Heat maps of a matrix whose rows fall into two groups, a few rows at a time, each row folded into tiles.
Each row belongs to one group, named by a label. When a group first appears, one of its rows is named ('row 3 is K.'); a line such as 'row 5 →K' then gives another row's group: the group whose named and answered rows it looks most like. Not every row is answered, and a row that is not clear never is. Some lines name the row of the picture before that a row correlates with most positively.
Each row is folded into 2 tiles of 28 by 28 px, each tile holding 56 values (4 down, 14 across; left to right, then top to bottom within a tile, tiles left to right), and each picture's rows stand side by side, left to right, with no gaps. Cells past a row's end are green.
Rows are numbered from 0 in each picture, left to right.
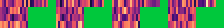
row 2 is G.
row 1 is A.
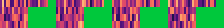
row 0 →A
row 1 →A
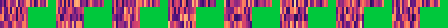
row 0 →A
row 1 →G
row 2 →A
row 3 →A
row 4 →G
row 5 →G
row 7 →A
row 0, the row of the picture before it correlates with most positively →1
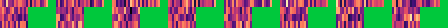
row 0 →G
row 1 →A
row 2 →G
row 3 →G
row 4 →A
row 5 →G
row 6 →G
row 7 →A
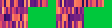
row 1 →G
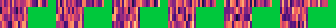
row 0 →A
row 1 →A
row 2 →A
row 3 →A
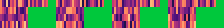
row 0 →G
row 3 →A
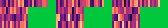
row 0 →G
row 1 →A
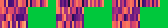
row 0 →G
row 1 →G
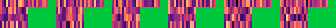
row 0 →G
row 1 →A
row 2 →A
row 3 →G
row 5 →G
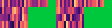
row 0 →A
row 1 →G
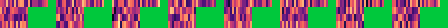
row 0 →G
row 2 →G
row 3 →A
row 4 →A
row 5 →G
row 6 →G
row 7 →G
